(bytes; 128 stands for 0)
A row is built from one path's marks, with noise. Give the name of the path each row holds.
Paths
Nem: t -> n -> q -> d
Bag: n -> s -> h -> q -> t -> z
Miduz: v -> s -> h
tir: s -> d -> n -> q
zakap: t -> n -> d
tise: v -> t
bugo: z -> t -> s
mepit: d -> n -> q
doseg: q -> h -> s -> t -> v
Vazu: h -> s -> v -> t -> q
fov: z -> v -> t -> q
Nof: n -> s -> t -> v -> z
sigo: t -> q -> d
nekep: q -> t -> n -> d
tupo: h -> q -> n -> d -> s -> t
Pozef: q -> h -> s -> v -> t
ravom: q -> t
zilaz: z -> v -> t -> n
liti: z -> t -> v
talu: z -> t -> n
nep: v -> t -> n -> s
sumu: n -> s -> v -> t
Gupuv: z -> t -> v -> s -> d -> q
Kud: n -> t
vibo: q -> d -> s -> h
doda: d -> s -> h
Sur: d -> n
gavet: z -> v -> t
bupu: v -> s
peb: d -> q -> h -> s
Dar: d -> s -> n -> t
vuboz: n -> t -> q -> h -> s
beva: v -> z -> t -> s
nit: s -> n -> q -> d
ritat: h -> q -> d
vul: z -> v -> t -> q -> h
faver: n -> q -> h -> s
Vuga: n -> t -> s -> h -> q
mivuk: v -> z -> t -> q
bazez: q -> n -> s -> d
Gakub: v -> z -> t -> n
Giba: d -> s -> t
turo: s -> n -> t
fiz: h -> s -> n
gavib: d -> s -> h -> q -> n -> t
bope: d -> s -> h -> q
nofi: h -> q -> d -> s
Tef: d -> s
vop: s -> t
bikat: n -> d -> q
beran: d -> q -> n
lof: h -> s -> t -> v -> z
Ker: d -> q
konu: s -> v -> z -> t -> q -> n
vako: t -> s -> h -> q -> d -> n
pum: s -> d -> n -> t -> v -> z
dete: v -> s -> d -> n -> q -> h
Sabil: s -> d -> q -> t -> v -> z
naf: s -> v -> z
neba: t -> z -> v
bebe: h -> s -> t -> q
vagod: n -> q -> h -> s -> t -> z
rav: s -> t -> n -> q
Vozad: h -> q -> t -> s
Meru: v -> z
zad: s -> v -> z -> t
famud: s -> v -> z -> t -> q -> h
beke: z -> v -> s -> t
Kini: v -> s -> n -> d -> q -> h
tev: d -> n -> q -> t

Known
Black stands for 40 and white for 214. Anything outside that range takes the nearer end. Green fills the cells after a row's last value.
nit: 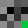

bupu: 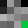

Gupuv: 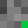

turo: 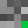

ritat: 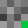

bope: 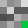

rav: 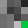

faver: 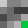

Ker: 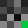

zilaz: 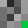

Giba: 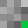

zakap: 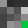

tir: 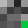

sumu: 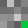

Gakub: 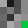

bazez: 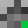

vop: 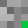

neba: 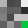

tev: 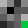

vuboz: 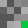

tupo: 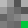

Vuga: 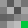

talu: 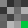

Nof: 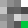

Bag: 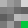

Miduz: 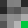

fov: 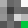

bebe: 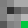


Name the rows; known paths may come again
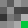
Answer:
peb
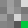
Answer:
tise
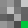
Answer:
Tef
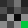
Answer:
Ker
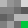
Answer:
Bag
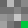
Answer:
sumu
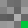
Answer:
nep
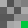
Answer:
vuboz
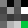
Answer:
Kud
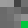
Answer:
dete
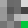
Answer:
beva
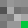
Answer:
Pozef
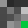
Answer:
zakap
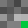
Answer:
zad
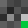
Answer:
bikat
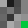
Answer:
Gakub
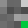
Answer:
Sabil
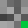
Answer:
Dar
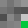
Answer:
vako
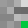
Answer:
doseg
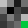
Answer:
mepit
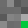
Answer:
Kini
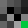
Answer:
beran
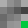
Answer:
vagod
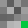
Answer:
Vuga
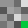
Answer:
liti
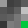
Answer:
nekep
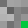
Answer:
vop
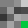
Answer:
doda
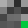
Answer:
tir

